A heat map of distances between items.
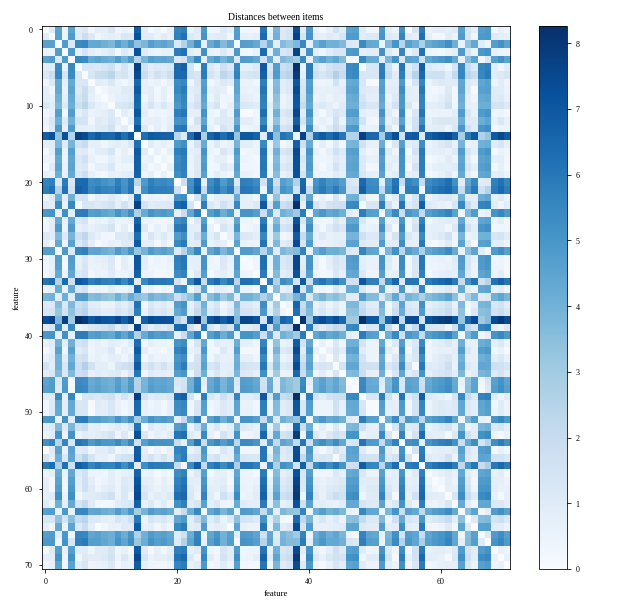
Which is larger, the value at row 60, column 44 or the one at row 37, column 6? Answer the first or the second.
the second
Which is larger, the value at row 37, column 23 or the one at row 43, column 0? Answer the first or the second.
the first
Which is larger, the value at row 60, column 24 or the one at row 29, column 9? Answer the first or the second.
the first
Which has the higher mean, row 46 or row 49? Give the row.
46
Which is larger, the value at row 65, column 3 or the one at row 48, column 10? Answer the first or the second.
the second
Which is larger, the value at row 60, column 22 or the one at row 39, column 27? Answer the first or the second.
the second
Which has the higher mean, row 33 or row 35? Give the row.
33
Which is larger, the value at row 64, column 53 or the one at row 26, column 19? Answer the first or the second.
the first
